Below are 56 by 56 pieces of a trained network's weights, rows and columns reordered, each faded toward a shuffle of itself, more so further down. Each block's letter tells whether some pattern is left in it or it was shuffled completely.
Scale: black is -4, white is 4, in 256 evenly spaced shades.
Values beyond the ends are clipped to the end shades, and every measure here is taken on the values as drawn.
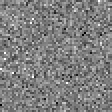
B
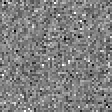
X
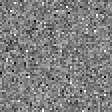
B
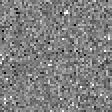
B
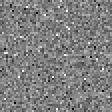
B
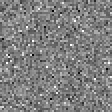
B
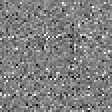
X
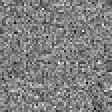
X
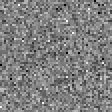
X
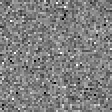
B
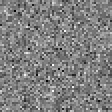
X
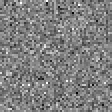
X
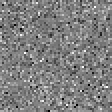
B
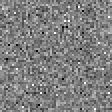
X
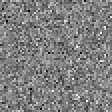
B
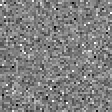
B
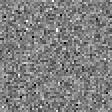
B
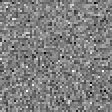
B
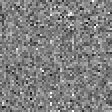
X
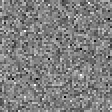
B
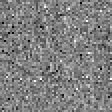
X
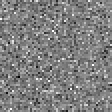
B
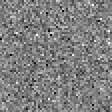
B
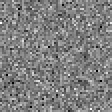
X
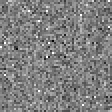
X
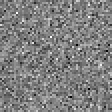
B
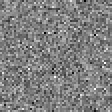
B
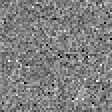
B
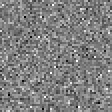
B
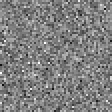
B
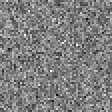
B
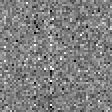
X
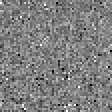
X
